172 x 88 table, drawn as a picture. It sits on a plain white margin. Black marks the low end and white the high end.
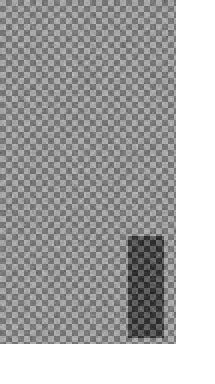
The halves do not mirror each other. In the bottom right lies a patch that is lower than the rest. The ninth with the lowest average is the bottom right.
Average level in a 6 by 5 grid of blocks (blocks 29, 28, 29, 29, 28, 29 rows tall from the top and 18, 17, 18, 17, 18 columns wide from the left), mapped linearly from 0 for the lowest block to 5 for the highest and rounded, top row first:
55555
55555
55555
55555
55520
55520
